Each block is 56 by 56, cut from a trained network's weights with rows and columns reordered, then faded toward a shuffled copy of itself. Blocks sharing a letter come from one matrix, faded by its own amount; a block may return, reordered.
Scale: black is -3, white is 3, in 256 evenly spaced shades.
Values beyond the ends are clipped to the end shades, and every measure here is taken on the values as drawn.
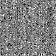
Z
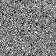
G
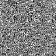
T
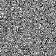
G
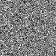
G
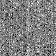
Z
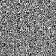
T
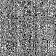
Z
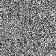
T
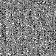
Z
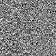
T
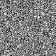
T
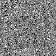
G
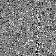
G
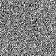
T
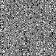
G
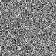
T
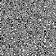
G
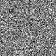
T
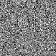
T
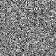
T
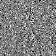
G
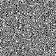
G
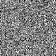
T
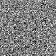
T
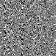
G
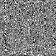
G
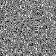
G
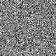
G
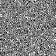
G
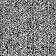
Z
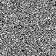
T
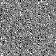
G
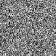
T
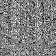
Z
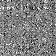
Z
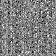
Z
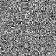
T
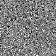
G
